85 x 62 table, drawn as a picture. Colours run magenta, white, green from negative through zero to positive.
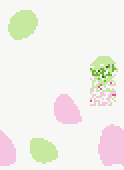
The halves do not mirror each other. Three bumps rise from the field. The middle right is the roughest part. The bottom right is the ninth with the lowest average. In the middle right lies a patch that is rougher than the rest.
